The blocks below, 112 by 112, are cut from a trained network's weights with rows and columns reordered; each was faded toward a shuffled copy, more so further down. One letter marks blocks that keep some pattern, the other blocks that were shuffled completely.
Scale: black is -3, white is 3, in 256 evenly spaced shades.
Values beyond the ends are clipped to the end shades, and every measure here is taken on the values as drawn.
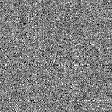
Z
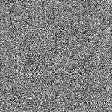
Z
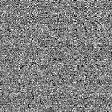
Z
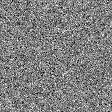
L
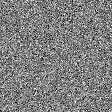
L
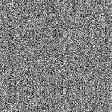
Z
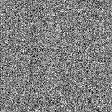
Z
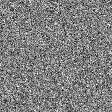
L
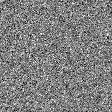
L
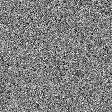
L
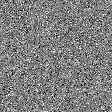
L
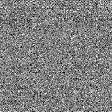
Z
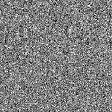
Z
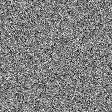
L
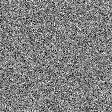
L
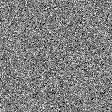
L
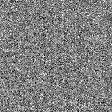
Z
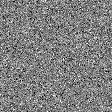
L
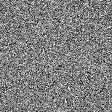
L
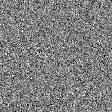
Z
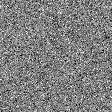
L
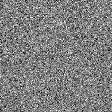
Z
